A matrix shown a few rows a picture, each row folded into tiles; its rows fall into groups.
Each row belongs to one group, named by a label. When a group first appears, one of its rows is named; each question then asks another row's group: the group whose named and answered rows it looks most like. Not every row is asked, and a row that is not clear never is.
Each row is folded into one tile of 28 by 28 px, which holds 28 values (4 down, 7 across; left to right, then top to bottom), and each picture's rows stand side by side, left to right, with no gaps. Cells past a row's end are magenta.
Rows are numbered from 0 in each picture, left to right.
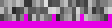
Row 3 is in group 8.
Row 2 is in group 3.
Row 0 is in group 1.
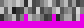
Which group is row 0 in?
1
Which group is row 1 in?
1
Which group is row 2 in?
3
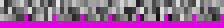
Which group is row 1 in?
3
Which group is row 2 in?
1
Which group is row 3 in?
1
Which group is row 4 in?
1
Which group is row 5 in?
3
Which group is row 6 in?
3
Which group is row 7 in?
1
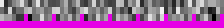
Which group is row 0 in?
1
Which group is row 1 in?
3
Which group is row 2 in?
3
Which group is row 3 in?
3
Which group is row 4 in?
8
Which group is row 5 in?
3
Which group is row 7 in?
1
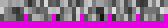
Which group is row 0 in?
1
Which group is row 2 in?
3
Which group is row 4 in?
3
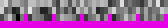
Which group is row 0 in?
1
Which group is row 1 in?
1
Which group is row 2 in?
8
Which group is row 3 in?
1
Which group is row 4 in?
3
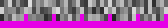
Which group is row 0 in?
3
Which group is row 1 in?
1
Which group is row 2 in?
3
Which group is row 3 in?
8
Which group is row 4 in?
3
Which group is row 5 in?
3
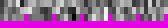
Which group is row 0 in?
8
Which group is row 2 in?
1
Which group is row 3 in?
3
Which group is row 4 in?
8
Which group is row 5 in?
3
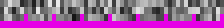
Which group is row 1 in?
3
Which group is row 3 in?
8
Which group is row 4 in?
8
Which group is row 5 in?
1
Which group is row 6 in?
8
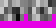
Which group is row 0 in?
1
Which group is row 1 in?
8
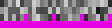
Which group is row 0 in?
8
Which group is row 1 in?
8
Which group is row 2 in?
3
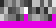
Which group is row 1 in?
8
